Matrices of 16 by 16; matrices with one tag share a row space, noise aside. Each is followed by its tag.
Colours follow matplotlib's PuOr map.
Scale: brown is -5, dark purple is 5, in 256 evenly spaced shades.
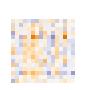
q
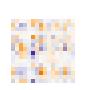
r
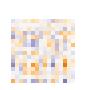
q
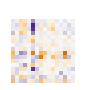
r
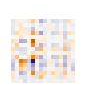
r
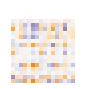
q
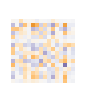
q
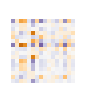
r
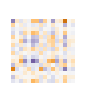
q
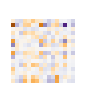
q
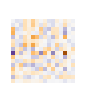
q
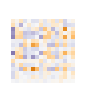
q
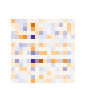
r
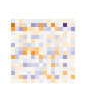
q
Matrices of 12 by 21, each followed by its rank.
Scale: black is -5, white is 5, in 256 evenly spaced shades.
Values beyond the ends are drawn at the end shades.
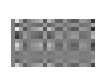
one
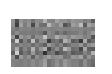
two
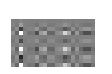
one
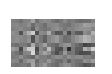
two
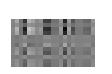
one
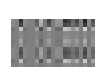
one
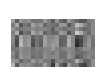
two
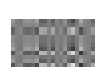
one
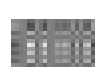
one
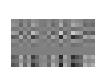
one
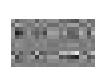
two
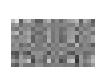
two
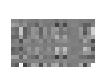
two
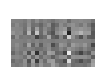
two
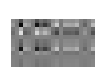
one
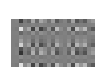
one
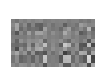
two
